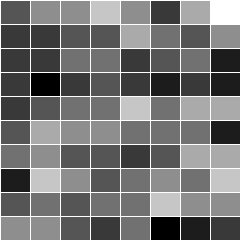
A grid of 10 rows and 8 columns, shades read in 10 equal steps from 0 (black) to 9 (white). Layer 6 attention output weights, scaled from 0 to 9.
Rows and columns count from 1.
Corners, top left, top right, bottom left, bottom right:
3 9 5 2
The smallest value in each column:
1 0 2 2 2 0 1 1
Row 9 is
3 4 3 4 4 7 5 5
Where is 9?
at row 1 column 8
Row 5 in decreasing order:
7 6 6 4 4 4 3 2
